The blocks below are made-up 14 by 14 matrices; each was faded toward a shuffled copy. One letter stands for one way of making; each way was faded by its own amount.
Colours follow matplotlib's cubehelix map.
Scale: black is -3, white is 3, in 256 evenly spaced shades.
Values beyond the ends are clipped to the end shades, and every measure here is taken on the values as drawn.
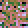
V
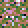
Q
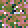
Q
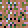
V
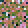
Q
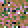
Q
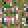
V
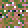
Q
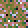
Q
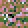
V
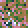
Q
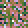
Q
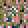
V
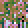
V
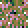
Q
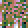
V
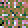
V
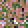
Q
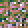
Q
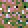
Q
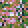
V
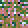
V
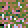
Q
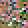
V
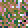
Q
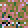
V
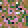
Q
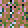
V
